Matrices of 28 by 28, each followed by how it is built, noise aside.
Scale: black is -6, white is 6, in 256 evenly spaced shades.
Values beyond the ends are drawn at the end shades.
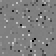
sparse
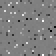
sparse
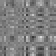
low rank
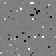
sparse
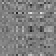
low rank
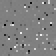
sparse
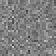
low rank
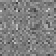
low rank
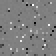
sparse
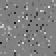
sparse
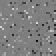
sparse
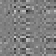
low rank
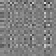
low rank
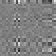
low rank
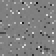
sparse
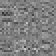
low rank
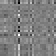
low rank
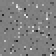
sparse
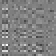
low rank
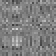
low rank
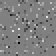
sparse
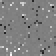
sparse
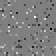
sparse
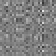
low rank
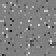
sparse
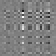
low rank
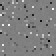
sparse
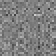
low rank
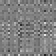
low rank
